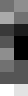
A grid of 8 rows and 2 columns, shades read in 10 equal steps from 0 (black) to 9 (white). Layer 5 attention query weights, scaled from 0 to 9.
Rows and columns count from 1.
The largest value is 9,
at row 8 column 1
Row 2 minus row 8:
-3 -4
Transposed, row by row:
4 6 2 3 5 4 3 9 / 5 4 1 0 0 3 3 8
